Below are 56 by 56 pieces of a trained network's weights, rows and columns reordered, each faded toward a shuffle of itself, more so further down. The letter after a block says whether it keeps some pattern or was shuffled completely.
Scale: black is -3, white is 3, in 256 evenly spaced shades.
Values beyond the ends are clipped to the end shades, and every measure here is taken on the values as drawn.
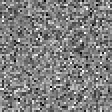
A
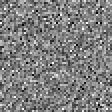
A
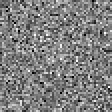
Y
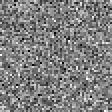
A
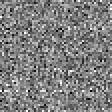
A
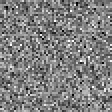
Y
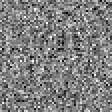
A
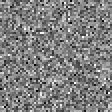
Y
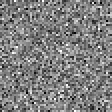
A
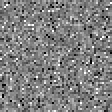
Y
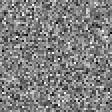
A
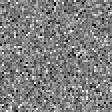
Y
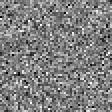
A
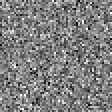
Y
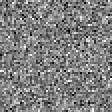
A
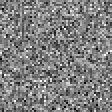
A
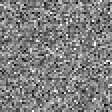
Y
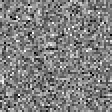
A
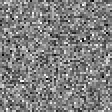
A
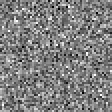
Y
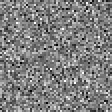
Y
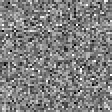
A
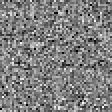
A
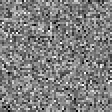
Y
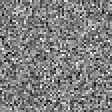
Y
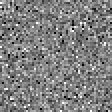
Y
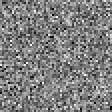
Y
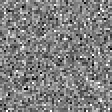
Y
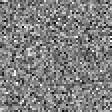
A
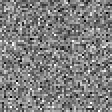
A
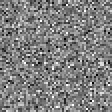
A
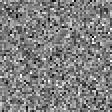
Y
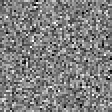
Y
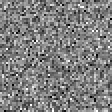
Y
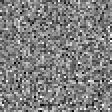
A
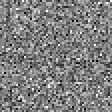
Y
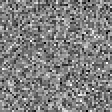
Y
